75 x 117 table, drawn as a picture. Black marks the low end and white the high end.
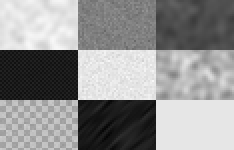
The table splits into 3 rows of 3 panels. Panel 1,1: very high, blotchy, faint in contrast. Panel 1,2: middling, fine-grained, faint in contrast. Panel 1,3: low, blotchy, faint in contrast. Panel 2,1: very low, checkered, faint in contrast. Panel 2,2: very high, fine-grained, faint in contrast. Panel 2,3: high, blotchy. Panel 3,1: high, checkered. Panel 3,2: very low, slanting up to the right, faint in contrast. Panel 3,3: very high, flat.
